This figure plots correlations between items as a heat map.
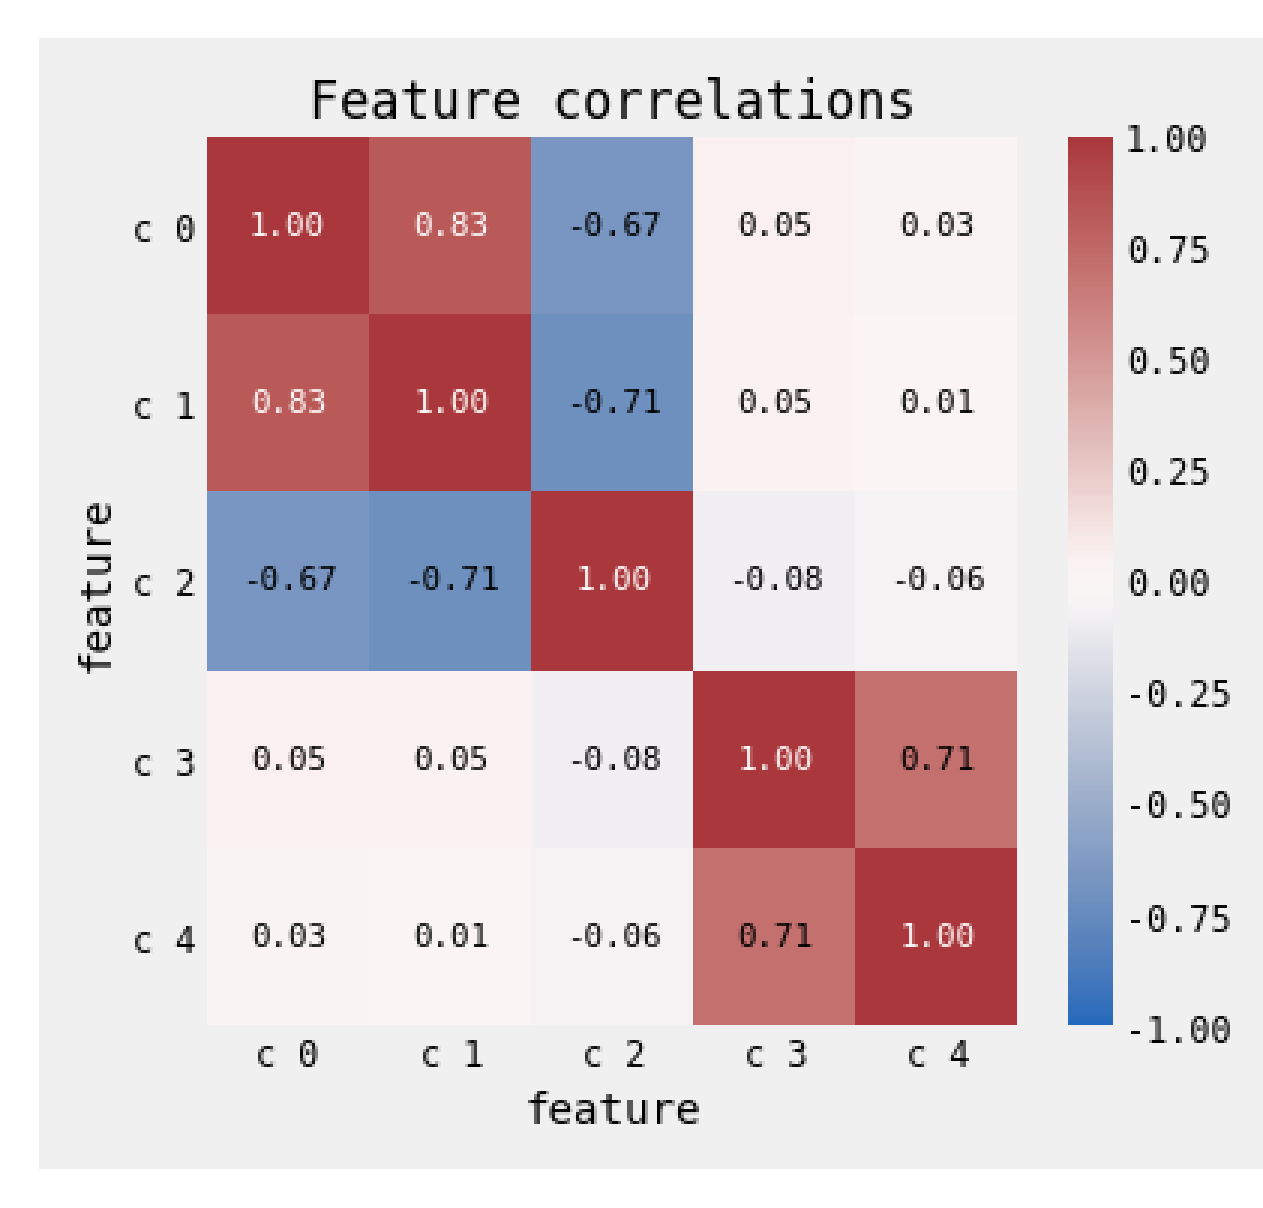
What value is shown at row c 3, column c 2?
-0.08
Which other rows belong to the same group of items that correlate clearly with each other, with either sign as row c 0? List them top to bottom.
c 1, c 2
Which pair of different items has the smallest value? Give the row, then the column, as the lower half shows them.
c 2, c 1
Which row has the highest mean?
c 3
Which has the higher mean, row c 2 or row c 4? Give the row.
c 4
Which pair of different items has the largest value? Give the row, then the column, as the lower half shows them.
c 1, c 0
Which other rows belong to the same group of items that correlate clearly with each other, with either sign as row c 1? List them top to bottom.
c 0, c 2
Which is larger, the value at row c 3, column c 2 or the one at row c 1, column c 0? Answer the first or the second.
the second
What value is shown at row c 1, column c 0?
0.83
